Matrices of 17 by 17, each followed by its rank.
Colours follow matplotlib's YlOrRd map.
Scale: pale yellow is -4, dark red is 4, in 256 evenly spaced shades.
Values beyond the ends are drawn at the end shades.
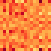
three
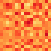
two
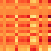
one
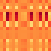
one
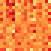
three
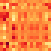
two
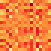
three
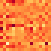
three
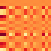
one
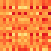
two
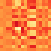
two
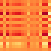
one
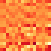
two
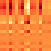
one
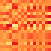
two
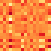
two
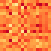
three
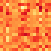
three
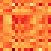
two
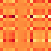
one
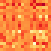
three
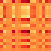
one
